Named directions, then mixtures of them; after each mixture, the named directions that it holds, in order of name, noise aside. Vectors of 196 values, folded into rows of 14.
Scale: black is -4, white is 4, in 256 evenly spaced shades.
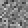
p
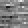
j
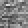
j, p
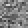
j, p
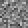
p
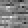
j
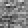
j, p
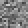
j, p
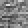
j, p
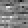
j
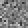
p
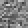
j, p
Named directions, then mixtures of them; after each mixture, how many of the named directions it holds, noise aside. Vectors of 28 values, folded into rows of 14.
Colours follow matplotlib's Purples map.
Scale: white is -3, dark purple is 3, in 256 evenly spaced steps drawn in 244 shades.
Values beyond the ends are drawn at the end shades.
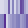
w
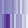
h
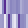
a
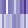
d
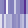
one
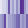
one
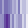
one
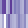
three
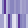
one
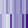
two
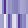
one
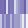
two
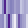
two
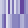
two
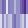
one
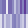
one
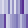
one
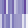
two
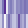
two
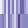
two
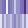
one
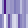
one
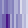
one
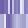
one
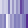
two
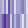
three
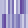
three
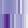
one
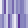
two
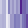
three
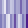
three
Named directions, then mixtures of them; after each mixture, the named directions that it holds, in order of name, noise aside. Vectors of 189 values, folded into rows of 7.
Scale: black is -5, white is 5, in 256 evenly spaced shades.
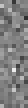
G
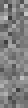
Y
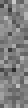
G, Y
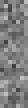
Y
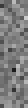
G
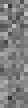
Y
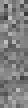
Y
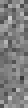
G, Y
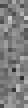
G, Y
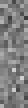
G, Y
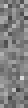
G, Y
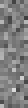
G, Y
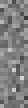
G, Y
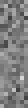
G, Y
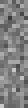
G, Y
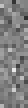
G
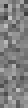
Y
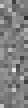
G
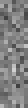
G, Y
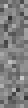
G, Y
